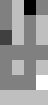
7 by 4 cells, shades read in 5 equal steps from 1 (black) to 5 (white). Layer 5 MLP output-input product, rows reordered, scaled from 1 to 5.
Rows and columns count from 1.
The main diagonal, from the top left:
3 4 3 3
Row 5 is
3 4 3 4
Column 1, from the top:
3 3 2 3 3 3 4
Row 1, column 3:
1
